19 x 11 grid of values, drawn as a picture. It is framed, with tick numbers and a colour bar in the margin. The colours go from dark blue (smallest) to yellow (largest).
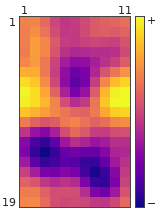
Histogram: bell-shaped. Calmest part: top middle. Lone odd cells: none. Grain: blotchy.
